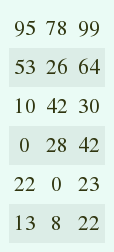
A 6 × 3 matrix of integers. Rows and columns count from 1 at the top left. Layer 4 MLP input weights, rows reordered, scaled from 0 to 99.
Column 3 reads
99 64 30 42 23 22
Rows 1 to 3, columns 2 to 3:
78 99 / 26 64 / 42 30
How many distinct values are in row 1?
3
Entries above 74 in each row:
3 0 0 0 0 0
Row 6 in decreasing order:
22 13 8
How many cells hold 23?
1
